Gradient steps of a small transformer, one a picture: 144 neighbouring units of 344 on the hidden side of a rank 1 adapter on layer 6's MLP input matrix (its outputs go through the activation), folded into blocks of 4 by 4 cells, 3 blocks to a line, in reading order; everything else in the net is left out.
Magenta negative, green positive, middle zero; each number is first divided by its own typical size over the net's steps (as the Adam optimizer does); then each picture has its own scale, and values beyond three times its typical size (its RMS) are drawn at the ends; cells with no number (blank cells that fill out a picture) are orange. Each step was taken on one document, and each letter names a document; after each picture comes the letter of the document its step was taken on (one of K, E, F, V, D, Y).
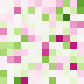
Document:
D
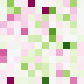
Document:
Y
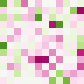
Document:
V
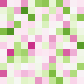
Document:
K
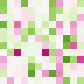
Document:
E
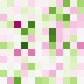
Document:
E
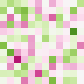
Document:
K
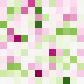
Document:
V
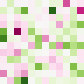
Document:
D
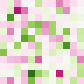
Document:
K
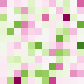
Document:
D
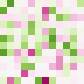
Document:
E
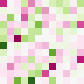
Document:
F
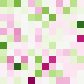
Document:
F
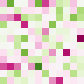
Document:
V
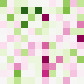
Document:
F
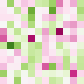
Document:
E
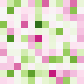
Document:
V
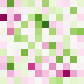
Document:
V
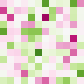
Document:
E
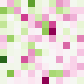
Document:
Y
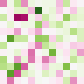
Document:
V
